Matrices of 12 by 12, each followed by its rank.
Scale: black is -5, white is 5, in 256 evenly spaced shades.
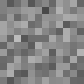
full rank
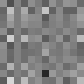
two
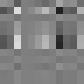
one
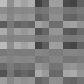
one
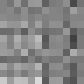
two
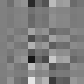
one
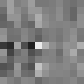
two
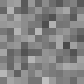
full rank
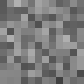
full rank
